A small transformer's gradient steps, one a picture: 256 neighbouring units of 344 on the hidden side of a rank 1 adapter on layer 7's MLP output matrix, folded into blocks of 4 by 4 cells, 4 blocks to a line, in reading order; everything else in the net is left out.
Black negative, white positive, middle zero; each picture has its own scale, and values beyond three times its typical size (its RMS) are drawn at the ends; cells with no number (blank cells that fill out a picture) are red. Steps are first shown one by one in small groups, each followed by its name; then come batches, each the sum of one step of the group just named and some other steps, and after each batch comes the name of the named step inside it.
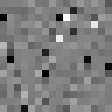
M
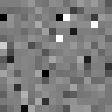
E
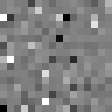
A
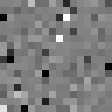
E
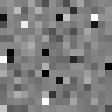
M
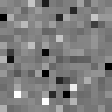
M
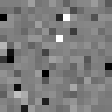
E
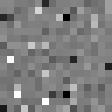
A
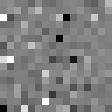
A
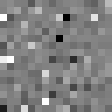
A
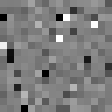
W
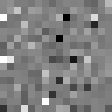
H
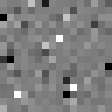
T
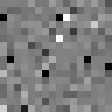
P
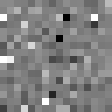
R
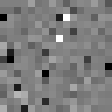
P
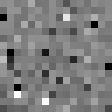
H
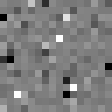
T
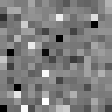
R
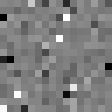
T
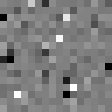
T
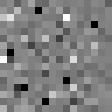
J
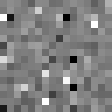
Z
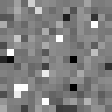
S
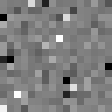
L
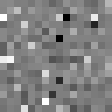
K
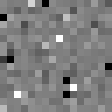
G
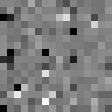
Z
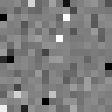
L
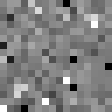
Z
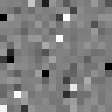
G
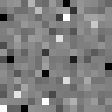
Z
